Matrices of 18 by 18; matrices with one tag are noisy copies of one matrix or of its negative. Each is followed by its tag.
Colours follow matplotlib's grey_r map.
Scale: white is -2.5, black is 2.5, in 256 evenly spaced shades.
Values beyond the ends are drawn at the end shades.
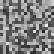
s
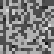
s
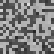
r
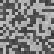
r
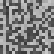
s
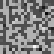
s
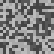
r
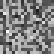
s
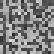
s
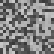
r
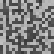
s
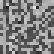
s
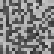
s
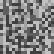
s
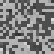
r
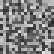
s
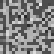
s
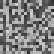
s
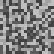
s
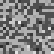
r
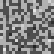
s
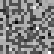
s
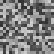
r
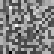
s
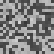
r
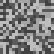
r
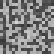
s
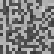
s
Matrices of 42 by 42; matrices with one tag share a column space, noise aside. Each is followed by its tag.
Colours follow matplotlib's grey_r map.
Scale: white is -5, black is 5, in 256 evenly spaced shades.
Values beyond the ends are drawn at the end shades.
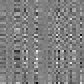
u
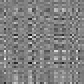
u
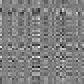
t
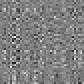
u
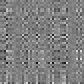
u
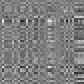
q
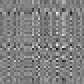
t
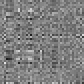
u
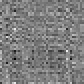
u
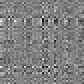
q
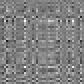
q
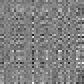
u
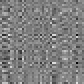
u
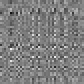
t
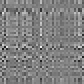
t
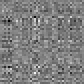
q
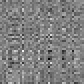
u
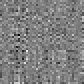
u
